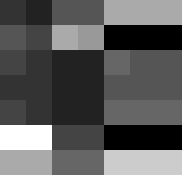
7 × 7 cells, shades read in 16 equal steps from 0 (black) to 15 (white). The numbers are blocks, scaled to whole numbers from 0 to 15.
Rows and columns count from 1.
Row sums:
45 28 27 25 29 38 68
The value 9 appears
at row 2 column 4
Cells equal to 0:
6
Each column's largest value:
15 15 10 9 12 12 12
